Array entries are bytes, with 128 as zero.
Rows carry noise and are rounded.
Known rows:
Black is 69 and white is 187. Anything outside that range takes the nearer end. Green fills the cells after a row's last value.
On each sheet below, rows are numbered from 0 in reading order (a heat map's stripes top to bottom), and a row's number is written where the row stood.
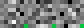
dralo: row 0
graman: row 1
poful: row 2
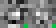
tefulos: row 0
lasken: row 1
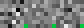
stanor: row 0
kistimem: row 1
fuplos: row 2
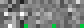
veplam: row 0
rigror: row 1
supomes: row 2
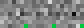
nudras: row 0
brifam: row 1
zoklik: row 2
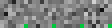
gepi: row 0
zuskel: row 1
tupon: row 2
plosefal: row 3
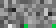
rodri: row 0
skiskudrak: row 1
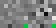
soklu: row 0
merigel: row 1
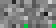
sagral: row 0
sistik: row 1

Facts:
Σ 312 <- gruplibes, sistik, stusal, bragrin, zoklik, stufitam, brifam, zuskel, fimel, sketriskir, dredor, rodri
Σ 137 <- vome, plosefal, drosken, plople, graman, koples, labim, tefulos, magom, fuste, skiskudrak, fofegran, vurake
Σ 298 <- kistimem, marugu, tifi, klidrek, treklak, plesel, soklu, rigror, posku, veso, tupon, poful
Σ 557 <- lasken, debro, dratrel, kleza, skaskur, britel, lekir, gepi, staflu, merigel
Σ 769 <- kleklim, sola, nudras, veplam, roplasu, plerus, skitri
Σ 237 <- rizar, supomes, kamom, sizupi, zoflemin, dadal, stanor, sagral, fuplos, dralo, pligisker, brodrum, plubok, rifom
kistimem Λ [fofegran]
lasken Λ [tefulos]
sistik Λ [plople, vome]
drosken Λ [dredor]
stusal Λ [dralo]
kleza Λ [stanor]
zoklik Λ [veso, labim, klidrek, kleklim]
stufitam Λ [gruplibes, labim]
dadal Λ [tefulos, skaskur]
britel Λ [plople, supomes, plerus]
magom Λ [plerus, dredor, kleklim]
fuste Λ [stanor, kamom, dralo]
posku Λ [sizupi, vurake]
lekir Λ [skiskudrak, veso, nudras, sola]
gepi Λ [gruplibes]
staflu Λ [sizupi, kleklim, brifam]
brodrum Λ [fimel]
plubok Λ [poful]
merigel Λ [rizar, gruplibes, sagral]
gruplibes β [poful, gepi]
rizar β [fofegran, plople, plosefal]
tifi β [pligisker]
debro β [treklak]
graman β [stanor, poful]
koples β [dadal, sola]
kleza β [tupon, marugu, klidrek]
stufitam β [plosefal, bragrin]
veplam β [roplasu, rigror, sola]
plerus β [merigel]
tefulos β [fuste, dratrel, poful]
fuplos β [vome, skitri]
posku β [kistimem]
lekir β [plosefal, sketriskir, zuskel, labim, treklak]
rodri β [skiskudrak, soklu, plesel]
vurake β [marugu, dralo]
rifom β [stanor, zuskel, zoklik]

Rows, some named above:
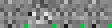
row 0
bragrin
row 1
sola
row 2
fofegran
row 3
fofegran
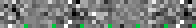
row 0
stufitam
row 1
drosken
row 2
kleza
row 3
dadal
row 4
fimel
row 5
marugu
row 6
kleza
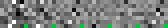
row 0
kleza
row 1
posku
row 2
kamom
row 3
fofegran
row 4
labim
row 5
kamom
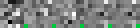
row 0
gruplibes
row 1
kleklim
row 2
skaskur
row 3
magom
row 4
magom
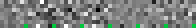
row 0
supomes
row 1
vurake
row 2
posku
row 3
rizar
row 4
sketriskir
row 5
sagral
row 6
treklak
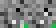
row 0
fuste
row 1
kamom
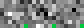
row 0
dadal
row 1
lekir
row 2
stusal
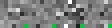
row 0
klidrek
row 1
dratrel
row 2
vurake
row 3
staflu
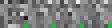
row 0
rifom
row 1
dredor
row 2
plople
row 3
vome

